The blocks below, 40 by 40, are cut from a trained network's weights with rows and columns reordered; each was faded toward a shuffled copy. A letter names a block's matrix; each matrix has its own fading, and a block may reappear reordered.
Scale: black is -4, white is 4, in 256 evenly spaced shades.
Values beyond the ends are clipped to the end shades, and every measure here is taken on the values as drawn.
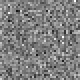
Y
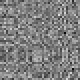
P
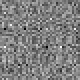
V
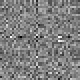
V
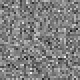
Y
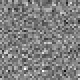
P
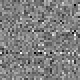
V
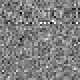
V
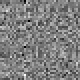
P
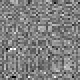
V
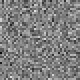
P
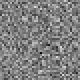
P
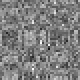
P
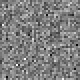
Y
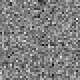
Y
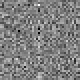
P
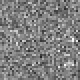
Y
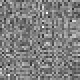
P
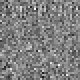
Y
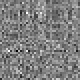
V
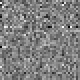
V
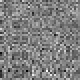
V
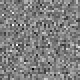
Y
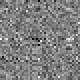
V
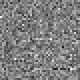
Y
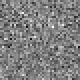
Y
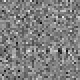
Y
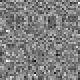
P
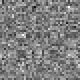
P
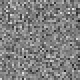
Y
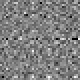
V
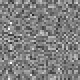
P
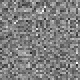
P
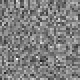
P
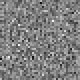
Y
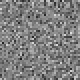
Y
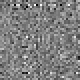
V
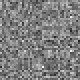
P
